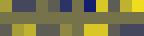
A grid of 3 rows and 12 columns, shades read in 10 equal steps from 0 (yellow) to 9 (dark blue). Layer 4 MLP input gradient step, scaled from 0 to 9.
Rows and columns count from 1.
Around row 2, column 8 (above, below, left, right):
9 1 5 5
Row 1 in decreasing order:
9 8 7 7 6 6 5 5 3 2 1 0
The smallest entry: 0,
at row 1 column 12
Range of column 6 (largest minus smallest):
4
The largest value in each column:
6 7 7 6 6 8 5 9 5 6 7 7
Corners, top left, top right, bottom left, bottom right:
3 0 6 7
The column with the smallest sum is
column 9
